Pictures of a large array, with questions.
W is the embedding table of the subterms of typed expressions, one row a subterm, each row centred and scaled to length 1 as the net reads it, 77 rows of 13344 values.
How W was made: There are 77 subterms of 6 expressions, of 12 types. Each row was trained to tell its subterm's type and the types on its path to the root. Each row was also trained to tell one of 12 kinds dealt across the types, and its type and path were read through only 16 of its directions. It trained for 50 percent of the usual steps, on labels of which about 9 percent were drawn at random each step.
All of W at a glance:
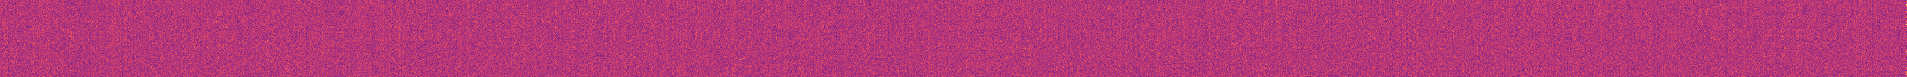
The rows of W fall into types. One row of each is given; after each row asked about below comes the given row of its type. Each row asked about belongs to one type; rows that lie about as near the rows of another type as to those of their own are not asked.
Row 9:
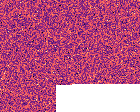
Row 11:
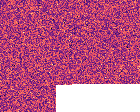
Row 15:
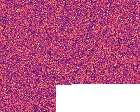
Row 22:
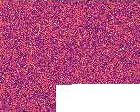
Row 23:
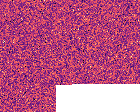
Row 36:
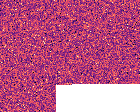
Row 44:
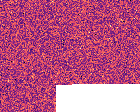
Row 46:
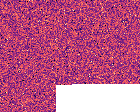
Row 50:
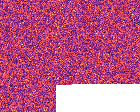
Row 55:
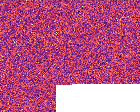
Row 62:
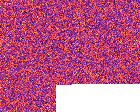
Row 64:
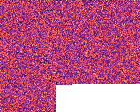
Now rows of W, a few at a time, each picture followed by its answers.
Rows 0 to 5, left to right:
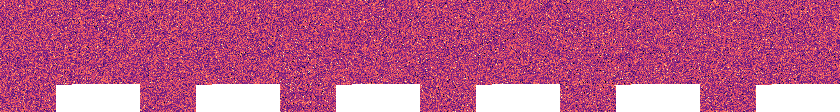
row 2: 64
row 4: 50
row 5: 11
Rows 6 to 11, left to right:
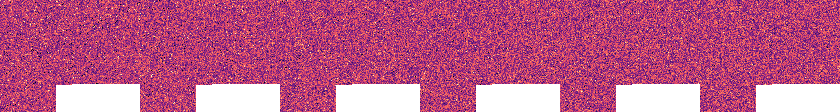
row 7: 36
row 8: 62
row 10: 64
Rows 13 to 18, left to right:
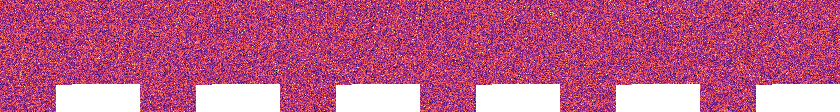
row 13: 11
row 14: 11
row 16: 50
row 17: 22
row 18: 55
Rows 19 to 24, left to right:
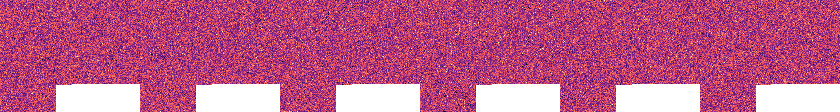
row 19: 23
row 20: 22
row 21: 22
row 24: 11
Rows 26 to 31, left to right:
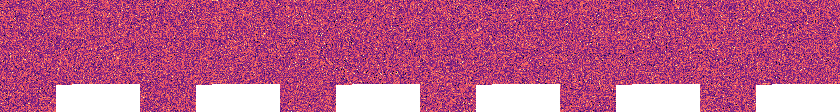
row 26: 9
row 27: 44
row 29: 50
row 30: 50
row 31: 36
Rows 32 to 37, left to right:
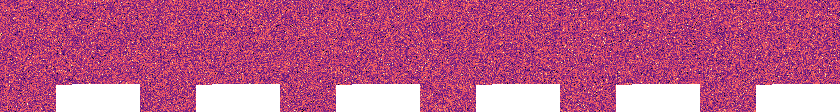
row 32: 46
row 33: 44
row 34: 46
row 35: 50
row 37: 23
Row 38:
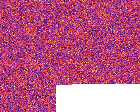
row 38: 44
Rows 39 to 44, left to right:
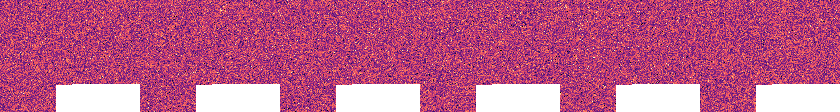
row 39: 44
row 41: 11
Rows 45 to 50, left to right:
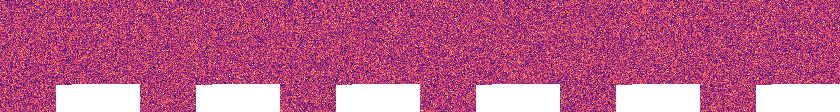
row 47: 36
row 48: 64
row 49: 44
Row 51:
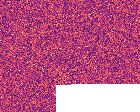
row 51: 15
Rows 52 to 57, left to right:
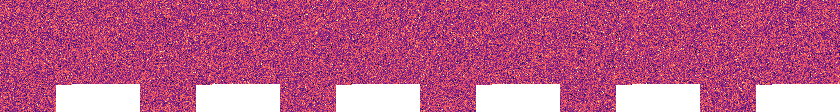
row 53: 9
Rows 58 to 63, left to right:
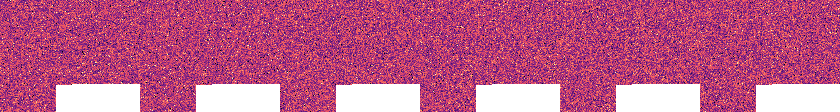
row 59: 15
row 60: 9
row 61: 50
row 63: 23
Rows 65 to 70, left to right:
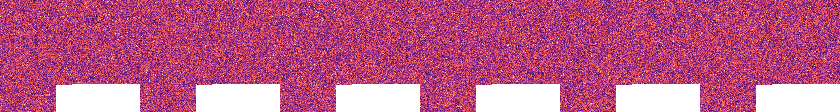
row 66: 46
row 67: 23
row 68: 23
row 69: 44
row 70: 46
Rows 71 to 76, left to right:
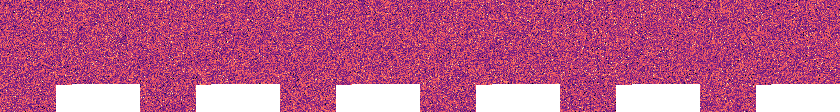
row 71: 23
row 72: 15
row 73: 9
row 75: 11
